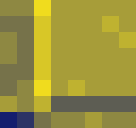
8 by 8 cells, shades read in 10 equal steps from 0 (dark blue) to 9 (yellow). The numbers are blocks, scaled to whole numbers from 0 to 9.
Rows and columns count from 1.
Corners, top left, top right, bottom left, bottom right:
5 6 0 5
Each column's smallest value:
0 1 4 3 3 3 3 3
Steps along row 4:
down up down same same same same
